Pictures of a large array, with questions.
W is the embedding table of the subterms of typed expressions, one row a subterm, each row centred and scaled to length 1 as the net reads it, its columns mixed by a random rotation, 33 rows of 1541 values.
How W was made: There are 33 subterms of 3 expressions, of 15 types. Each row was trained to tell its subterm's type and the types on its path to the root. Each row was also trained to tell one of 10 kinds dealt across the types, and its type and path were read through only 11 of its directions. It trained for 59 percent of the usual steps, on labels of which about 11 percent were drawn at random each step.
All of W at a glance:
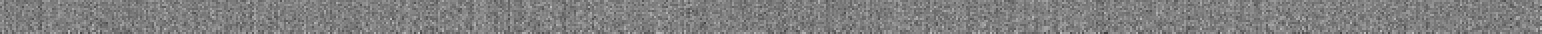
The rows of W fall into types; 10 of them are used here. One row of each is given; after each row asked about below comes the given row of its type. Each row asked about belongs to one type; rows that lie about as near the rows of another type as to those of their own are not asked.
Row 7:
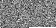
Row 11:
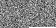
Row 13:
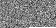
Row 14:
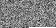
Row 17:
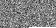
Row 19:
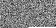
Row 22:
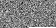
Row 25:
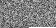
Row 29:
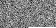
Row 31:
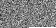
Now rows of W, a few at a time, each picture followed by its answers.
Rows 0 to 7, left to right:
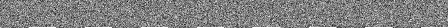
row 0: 7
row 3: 11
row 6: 14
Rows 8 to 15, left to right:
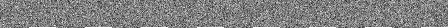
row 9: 11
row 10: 31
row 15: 11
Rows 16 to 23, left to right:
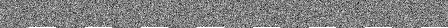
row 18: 29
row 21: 7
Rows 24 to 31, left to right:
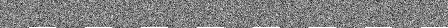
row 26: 19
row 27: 29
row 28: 19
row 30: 7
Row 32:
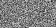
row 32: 31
